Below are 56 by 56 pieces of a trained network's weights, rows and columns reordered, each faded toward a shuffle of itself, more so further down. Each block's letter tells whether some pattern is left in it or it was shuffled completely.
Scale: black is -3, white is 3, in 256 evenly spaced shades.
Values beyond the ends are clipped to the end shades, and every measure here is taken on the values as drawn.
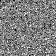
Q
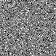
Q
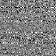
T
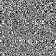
T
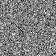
Q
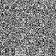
T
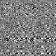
T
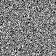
Q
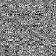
T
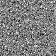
Q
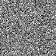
T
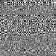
T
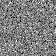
Q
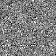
T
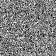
Q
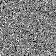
Q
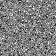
Q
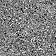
Q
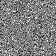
Q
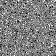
Q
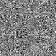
T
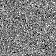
Q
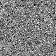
Q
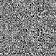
T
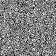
Q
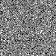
T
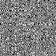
T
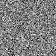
T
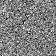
Q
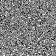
Q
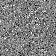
Q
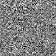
T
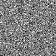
T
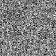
T
